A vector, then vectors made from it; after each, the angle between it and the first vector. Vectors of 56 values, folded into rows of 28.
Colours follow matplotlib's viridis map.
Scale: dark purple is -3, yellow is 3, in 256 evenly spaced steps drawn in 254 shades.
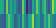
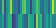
partly aligned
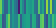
orthogonal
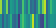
partly aligned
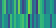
partly opposed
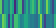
partly opposed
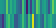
nearly parallel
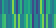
partly opposed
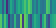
partly opposed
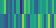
orthogonal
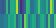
orthogonal
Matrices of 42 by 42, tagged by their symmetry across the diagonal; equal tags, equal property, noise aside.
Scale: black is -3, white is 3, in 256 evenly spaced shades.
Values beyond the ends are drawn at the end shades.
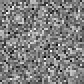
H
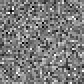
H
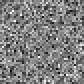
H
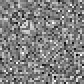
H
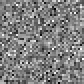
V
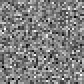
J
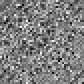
H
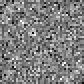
H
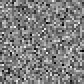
J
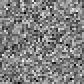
J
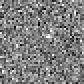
J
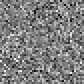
V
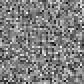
V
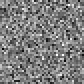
J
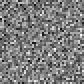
H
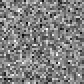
J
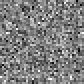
V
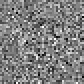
V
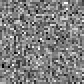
V
